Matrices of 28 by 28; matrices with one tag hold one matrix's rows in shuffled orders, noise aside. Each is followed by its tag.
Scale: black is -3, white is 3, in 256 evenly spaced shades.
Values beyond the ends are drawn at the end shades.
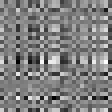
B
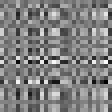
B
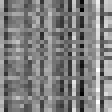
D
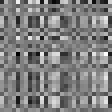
B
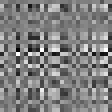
B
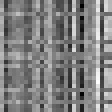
D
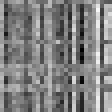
D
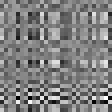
B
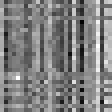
D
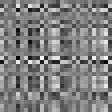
B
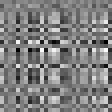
B
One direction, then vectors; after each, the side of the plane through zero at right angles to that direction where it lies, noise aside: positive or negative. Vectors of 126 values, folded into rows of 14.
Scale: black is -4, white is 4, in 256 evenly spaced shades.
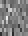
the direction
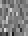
positive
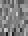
positive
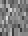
positive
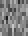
negative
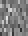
positive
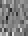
negative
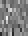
positive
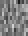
negative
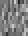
negative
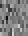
negative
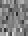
negative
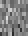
positive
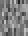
negative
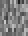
negative
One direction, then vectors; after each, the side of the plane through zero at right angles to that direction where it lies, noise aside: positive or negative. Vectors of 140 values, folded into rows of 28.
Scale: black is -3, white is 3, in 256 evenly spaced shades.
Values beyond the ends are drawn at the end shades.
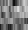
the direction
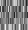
negative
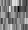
negative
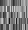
positive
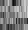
positive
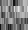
positive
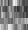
negative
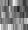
negative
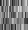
positive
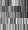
negative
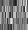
positive
